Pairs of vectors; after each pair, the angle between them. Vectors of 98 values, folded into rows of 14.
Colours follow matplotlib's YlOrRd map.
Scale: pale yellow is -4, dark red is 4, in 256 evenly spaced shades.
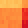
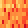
partly aligned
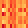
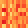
nearly opposite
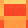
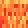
partly aligned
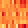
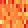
orthogonal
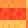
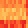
nearly opposite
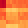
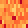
orthogonal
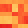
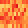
partly opposed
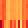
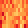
partly aligned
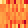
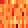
partly opposed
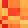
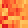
nearly parallel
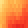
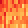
partly opposed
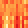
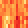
nearly parallel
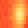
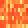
orthogonal
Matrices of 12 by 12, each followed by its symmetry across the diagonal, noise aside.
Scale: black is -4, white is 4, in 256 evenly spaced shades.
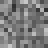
neither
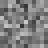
antisymmetric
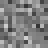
antisymmetric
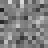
antisymmetric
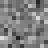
antisymmetric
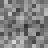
neither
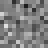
antisymmetric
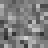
neither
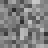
neither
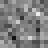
antisymmetric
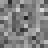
neither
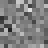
antisymmetric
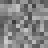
neither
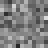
antisymmetric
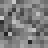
neither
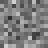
neither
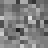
antisymmetric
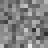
neither
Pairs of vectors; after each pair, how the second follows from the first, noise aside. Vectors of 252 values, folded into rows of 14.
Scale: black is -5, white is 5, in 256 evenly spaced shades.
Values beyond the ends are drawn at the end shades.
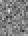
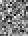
scaled up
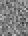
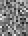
scaled up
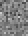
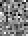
scaled up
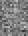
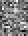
scaled up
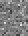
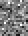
scaled up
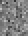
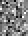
scaled up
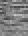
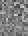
sign-scrambled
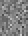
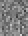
sign-scrambled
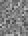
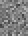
sign-scrambled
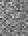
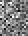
scaled up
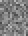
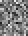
scaled up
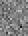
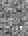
sign-scrambled
